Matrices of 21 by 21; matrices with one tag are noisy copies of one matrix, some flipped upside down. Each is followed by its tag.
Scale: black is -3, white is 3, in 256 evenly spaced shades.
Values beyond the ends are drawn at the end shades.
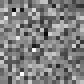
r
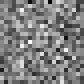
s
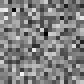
r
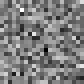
r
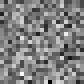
s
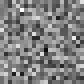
r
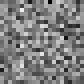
s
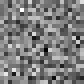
r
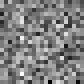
s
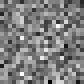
s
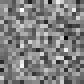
s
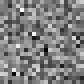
r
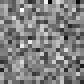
s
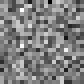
s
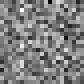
s
